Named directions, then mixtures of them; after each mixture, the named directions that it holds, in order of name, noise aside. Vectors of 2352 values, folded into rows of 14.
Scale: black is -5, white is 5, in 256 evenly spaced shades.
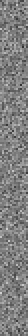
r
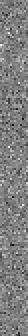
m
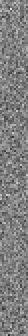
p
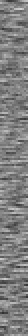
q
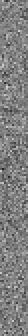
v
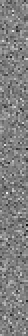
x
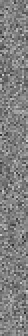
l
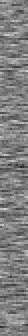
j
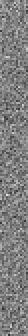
p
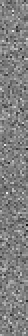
x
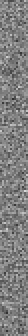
p, q, r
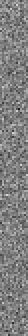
p, r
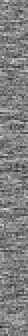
j, v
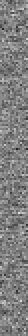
q, r, x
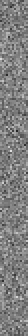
m, r, v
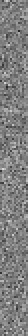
v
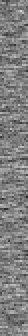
j, r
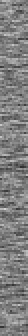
j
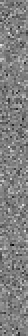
m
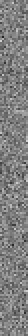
l, p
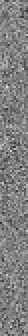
p, v
